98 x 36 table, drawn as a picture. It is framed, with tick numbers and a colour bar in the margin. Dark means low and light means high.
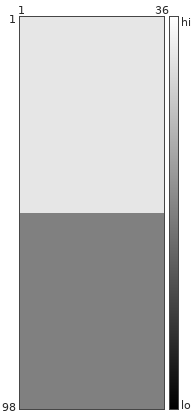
The table splits into 2 rows of 1 panel. Panel 1,1: very high, flat. Panel 2,1: middling, flat.
